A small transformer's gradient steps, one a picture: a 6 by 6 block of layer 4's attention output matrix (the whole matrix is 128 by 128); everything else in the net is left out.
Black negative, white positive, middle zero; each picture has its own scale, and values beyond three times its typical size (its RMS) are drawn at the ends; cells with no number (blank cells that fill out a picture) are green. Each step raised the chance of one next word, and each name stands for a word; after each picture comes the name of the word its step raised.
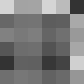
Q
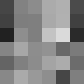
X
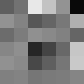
Q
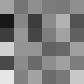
X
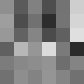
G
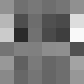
G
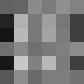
X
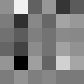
Q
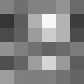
X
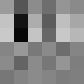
G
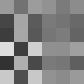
X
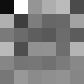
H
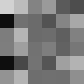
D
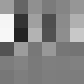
G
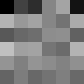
H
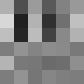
G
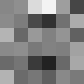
D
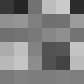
Q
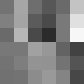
G
